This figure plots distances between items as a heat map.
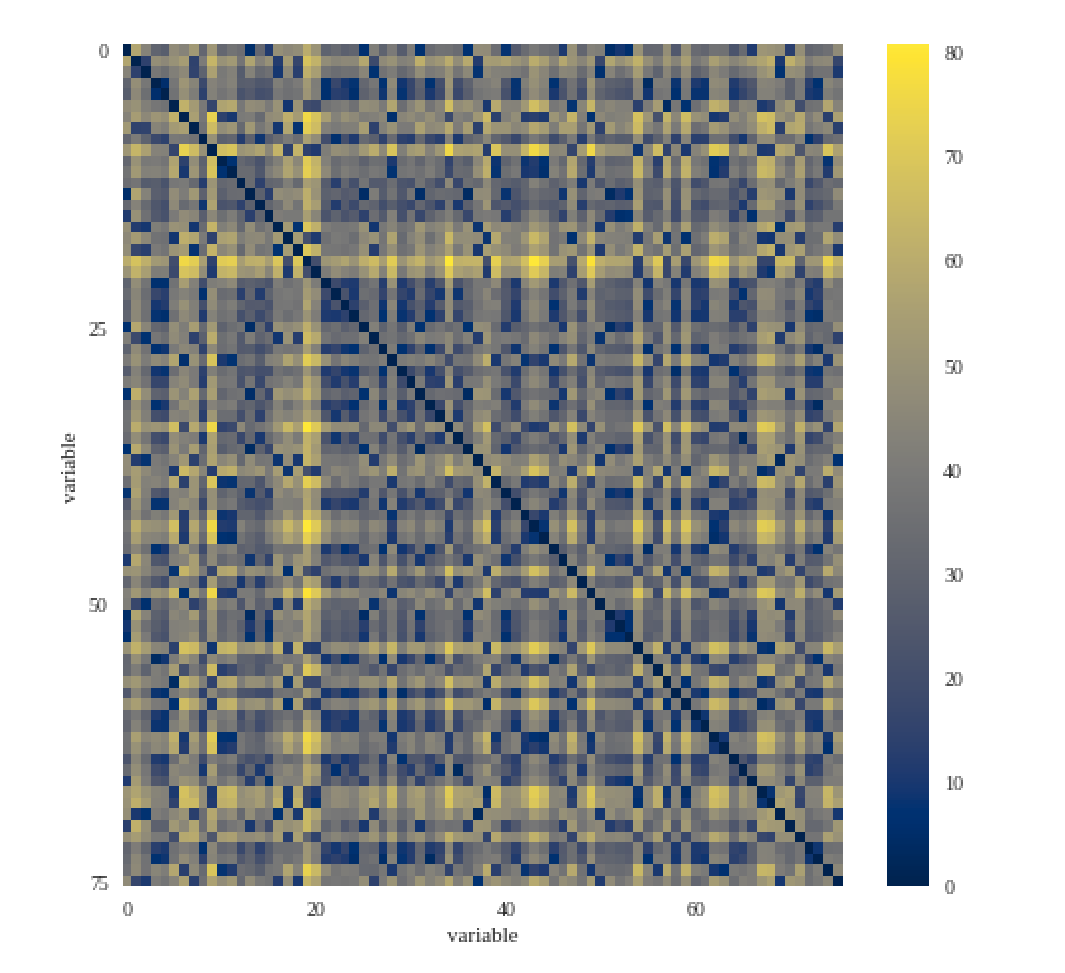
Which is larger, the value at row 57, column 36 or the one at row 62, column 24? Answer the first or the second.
the first
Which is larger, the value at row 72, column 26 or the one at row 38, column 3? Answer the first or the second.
the second
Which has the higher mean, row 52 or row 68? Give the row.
68
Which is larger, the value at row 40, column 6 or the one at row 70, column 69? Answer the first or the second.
the second
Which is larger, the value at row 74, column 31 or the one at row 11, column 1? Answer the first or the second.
the second
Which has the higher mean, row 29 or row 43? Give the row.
43
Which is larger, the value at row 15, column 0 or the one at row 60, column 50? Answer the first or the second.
the second
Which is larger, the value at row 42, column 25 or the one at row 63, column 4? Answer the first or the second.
the second
